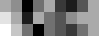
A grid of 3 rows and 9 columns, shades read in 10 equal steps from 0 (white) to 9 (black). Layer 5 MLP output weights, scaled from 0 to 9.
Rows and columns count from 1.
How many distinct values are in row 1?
7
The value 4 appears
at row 1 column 2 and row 2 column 7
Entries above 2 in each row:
9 8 7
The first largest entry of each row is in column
3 3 4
